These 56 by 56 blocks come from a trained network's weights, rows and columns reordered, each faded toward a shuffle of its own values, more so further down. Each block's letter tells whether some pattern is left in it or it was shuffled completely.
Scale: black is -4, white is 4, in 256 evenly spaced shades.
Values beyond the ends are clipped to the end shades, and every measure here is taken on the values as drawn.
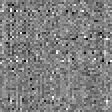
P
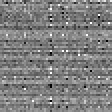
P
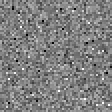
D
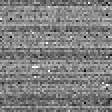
P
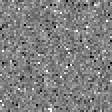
D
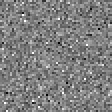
D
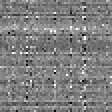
P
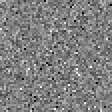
D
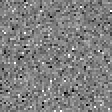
D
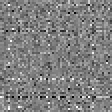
P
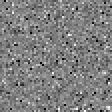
D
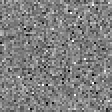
D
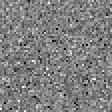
D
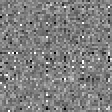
P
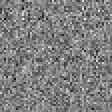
P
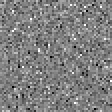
D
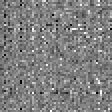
P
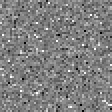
D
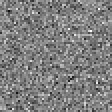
D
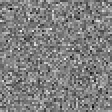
D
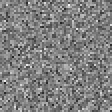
D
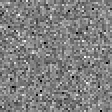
D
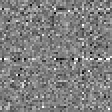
P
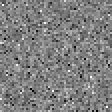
D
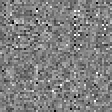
P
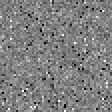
D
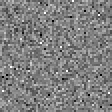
D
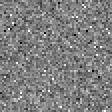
D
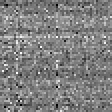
P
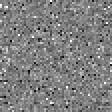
D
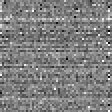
P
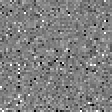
P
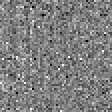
P
